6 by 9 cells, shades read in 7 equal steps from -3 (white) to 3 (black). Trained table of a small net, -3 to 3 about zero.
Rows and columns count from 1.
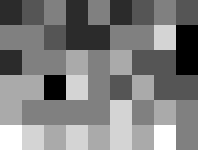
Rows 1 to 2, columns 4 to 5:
2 0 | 2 2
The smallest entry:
-3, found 2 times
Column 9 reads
1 3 3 1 0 0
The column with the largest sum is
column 9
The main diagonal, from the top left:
2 0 0 -2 0 -2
